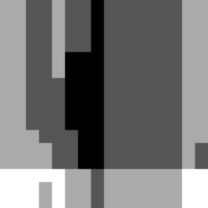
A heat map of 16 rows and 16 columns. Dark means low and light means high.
Seam: horizontal, 80% of the way down, the bottom part higher. Ninth with the lowest average: centre. Ninth with the highest average: bottom left. Grain: streaks running down.
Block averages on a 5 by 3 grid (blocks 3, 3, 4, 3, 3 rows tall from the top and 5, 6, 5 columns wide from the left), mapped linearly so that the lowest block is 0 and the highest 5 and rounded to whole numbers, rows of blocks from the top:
212
202
202
302
534
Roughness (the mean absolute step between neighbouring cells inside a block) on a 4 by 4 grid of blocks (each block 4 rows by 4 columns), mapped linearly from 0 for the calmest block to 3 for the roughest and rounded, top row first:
1 2 0 1
1 2 0 1
1 1 0 1
2 3 1 2
